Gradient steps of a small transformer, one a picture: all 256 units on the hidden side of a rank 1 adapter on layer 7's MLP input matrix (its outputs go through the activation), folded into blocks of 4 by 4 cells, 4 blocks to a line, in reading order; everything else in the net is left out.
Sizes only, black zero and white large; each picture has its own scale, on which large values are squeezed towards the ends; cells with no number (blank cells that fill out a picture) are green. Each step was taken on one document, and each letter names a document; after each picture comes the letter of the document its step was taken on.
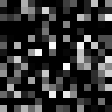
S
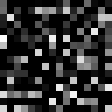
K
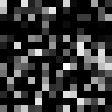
S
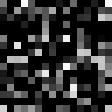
S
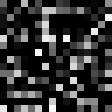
K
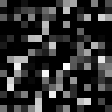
S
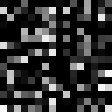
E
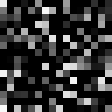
K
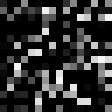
S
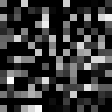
K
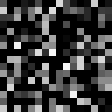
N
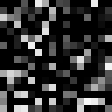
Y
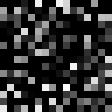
Y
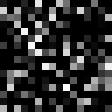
Y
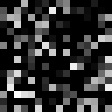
Y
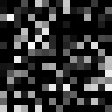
Y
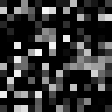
S
